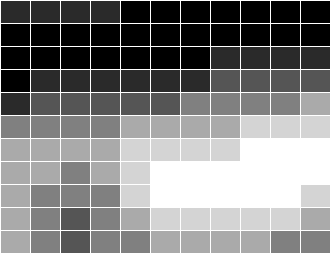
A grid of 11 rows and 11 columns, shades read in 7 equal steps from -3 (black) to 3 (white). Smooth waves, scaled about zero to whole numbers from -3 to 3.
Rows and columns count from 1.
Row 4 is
-3 -2 -2 -2 -2 -2 -2 -1 -1 -1 -1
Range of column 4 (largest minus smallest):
4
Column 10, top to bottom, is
-3 -3 -2 -1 0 2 3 3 3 2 0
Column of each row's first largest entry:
1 1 8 8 11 9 9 6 6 6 1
